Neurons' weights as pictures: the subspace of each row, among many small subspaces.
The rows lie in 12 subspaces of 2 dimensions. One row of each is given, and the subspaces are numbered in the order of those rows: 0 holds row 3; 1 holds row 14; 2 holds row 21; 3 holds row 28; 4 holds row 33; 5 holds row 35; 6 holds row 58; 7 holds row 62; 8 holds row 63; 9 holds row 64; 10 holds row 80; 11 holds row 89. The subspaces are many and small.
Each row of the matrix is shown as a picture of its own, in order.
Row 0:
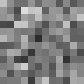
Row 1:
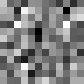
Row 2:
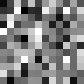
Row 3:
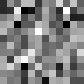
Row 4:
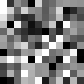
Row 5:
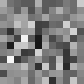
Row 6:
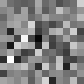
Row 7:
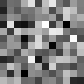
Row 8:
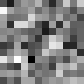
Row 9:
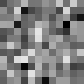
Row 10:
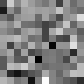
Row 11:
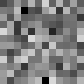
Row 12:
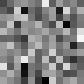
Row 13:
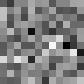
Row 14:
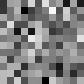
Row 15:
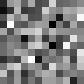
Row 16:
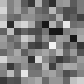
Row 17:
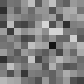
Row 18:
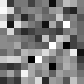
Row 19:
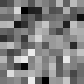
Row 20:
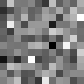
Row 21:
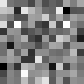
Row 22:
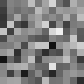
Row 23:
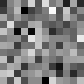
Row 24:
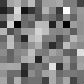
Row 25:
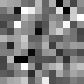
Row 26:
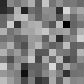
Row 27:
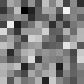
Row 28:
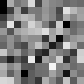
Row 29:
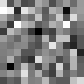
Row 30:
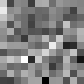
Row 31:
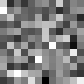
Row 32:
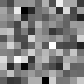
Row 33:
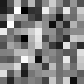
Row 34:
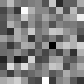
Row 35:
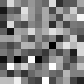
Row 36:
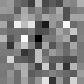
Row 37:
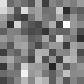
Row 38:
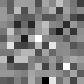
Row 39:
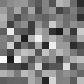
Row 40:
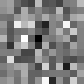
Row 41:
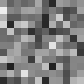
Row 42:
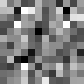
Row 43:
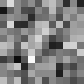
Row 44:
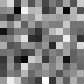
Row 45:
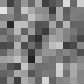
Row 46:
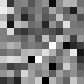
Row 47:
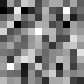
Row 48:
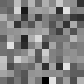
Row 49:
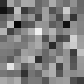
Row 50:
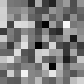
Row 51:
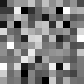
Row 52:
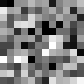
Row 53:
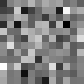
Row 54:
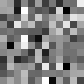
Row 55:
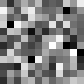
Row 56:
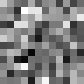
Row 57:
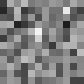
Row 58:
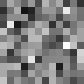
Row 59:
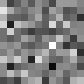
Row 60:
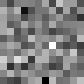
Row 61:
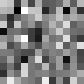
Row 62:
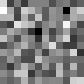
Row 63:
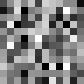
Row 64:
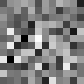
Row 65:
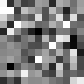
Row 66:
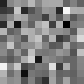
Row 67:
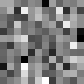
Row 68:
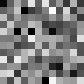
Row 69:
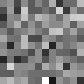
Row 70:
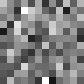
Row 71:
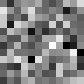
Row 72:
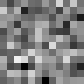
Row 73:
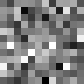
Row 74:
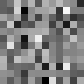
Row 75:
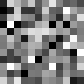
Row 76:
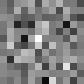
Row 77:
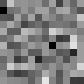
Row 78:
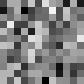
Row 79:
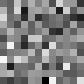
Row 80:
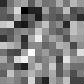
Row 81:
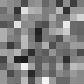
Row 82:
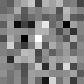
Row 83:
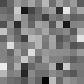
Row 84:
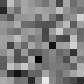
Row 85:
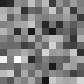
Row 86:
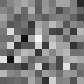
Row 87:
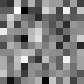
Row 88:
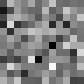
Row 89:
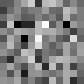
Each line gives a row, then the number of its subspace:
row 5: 9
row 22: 9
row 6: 9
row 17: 11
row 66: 2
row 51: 2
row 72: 7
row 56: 10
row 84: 10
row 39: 9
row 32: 5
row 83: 2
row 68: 1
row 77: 7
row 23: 1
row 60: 5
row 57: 7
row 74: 8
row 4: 3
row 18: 2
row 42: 0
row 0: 10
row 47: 0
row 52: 1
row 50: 9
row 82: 11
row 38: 11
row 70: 6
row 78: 1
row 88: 5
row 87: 4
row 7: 11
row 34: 5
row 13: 6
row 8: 1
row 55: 6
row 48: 8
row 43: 1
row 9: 7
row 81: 7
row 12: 3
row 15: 4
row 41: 8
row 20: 4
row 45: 1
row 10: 10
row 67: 3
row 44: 4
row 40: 11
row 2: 4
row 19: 10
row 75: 5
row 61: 4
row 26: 3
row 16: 11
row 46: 2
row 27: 6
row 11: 6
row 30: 3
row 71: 6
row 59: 5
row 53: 2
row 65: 0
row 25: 0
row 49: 0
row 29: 0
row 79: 8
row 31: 10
